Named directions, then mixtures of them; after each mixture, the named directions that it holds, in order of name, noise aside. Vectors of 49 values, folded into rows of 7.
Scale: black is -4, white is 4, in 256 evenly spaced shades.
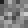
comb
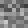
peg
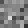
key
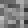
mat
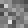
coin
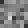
comb, key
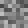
mat, peg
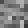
key, mat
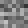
peg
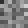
comb, peg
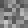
comb, peg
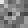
coin, comb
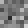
key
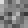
comb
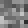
mat, peg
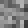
key, mat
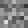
key, peg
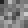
comb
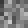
coin, comb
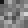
comb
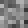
mat
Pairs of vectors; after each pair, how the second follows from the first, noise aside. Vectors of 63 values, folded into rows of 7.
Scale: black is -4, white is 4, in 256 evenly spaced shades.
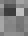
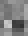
reversed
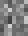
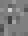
partly zeroed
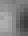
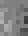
partly zeroed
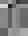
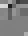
partly zeroed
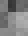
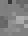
partly zeroed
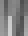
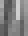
reversed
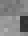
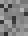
shuffled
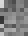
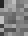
negated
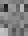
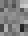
reversed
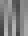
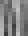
negated
